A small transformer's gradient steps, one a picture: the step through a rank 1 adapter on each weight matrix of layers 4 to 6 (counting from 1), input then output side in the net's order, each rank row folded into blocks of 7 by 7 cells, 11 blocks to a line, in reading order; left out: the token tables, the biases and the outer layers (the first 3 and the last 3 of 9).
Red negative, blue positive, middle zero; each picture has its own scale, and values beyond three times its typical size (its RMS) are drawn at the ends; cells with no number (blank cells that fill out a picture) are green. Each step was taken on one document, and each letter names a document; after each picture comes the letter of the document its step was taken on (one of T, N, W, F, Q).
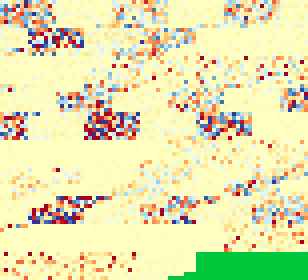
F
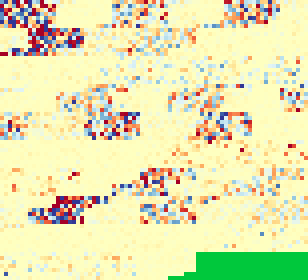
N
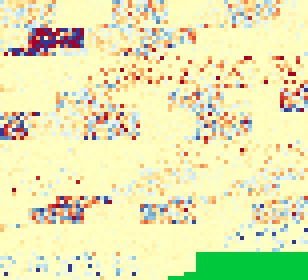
N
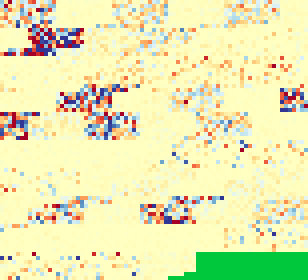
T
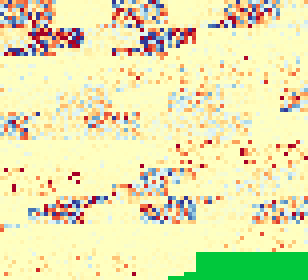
N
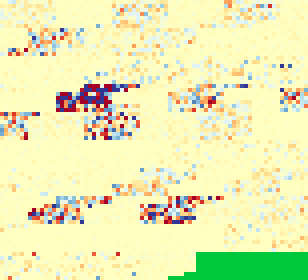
T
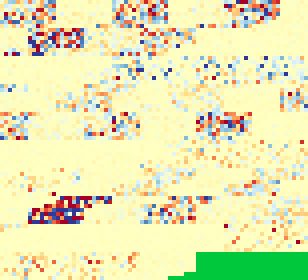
F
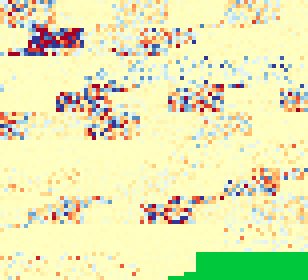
T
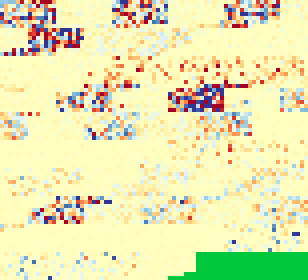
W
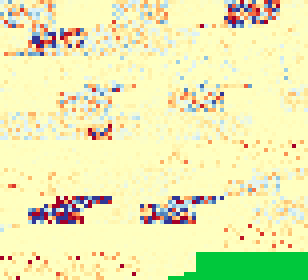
T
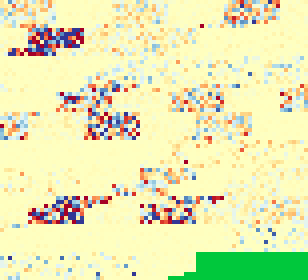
T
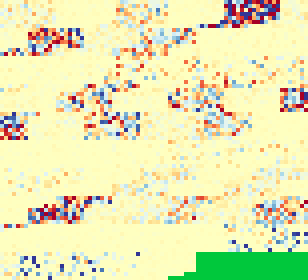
W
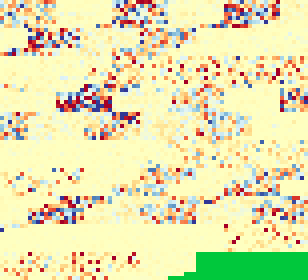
F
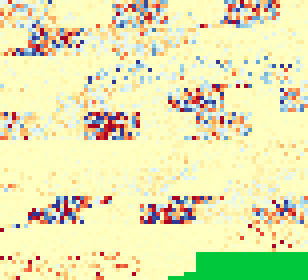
T
